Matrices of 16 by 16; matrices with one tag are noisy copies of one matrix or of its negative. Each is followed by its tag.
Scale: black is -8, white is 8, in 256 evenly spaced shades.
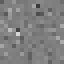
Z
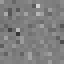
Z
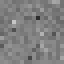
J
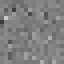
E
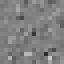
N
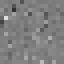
E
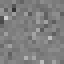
E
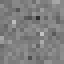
J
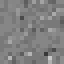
N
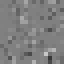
N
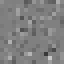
N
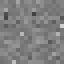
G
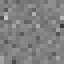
G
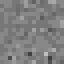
N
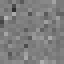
E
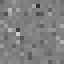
Z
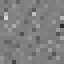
G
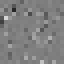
E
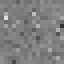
G
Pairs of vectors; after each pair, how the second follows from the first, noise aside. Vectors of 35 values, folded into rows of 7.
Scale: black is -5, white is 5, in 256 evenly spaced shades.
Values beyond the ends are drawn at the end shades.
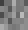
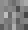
reversed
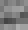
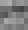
reversed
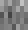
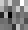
scaled up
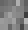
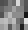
scaled up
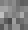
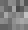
reversed
